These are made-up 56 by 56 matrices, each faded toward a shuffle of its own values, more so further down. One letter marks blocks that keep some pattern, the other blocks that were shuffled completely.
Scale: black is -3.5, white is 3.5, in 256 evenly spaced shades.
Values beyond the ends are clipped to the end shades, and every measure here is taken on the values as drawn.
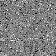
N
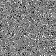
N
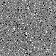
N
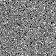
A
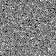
A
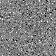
N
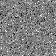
N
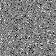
N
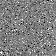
A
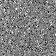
N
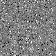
N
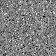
A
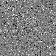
N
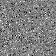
N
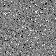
A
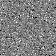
N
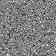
N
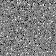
N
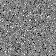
N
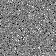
A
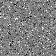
A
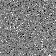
A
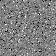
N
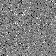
N
